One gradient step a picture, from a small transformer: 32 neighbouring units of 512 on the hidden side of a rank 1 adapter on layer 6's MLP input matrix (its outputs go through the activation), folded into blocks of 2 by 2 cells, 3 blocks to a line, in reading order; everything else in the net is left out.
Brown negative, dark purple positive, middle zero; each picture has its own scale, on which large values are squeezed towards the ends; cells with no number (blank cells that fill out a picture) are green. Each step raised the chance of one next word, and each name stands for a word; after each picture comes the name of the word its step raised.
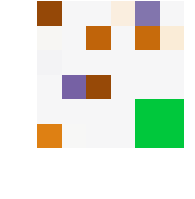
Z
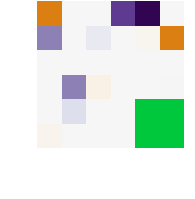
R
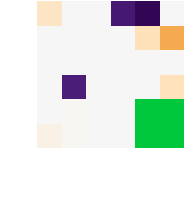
R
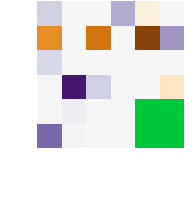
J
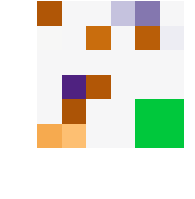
Z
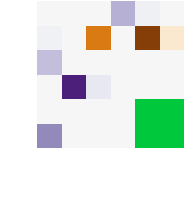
J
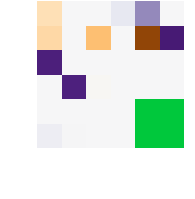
J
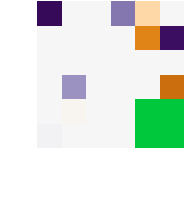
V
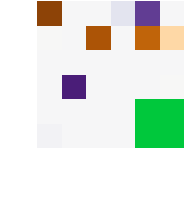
Z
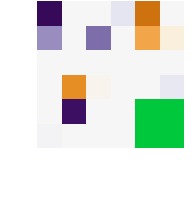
V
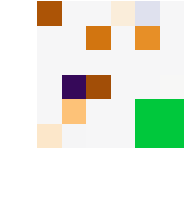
Z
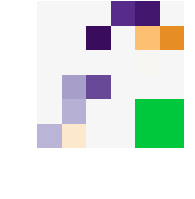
R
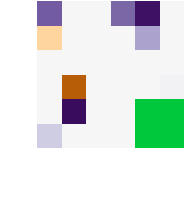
Z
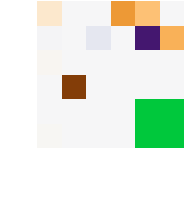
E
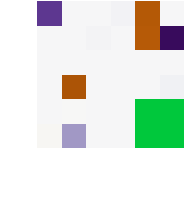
V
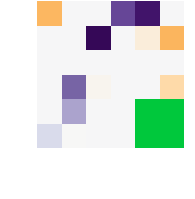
R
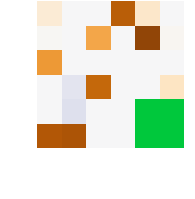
E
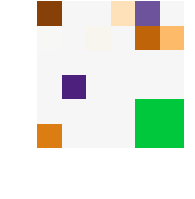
Z
